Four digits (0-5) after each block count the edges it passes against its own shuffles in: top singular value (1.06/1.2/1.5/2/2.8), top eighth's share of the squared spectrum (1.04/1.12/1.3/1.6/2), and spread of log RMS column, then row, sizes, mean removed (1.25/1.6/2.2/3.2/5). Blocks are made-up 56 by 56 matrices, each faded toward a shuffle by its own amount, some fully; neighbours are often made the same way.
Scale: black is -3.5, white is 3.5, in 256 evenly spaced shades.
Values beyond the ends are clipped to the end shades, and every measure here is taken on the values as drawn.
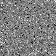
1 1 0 0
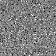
3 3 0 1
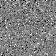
1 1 0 1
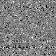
3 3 0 2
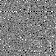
3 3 0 1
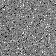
0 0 0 0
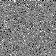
2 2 0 1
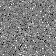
0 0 0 0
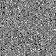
3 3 0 2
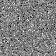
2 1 0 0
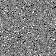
0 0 0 0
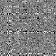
4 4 2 3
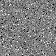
0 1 0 0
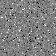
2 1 0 0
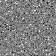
2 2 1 0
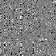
3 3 2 1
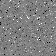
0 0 0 0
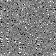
3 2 1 0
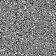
1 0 0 0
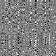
4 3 2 1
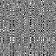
4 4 3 2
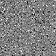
3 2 1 0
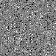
3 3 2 1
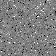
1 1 0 0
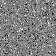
0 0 0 0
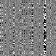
4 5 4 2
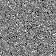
0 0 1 0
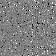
3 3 1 1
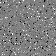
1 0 0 0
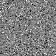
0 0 0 0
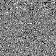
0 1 0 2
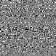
2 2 0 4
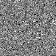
1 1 0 2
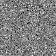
0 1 0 2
